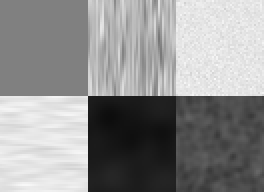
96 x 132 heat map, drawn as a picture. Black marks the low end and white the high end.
It is made of 2 by 3 panels. Panel 1,1: middling, flat. Panel 1,2: high, streaked downward. Panel 1,3: very high, fine-grained, faint in contrast. Panel 2,1: very high, streaked across, faint in contrast. Panel 2,2: very low, smooth, faint in contrast. Panel 2,3: low, blotchy, faint in contrast.
